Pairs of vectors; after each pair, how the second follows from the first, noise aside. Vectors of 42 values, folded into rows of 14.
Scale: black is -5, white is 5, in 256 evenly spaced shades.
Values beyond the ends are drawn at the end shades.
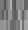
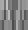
reversed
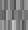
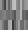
reversed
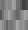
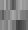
wrapped around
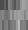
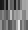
scaled up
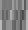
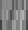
negated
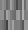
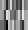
scaled up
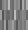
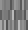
reversed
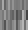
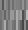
negated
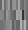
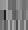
reversed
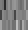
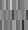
reversed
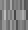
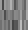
wrapped around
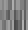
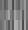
negated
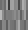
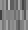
negated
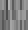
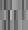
wrapped around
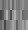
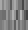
reversed
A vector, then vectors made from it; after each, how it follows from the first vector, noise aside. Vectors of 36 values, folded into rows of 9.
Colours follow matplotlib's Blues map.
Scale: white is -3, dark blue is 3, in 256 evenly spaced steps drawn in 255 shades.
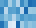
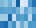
reversed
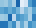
reversed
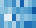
wrapped around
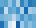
copied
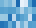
reversed
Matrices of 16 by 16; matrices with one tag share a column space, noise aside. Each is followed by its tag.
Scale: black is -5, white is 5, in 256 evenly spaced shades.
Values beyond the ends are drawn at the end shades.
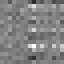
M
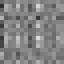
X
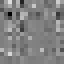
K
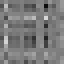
X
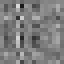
X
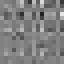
K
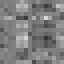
X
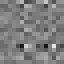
M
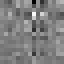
K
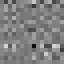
M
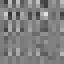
K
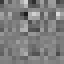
K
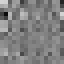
K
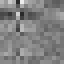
K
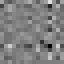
M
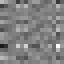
M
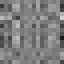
X
